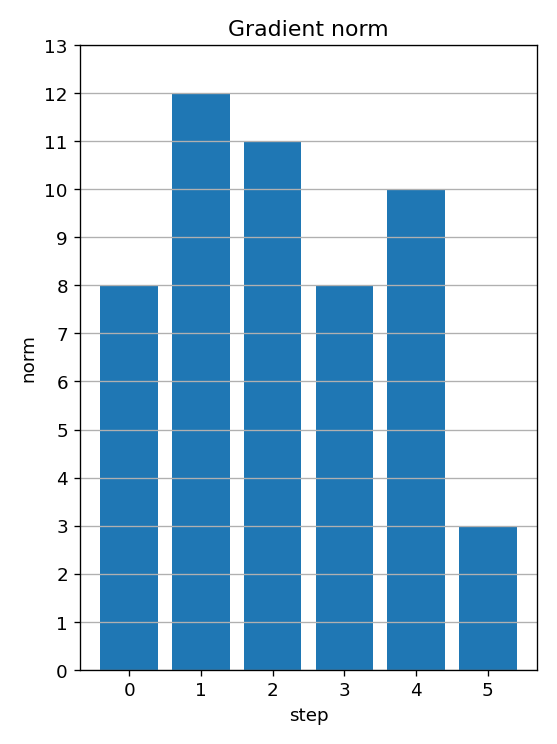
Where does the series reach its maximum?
1
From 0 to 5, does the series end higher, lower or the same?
lower
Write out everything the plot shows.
Title: Gradient norm
x-axis: step, ticks 0 1 2 3 4 5
y-axis: norm, ticks 0 1 2 3 4 5 6 7 8 9 10 11 12 13
Values:
8 12 11 8 10 3
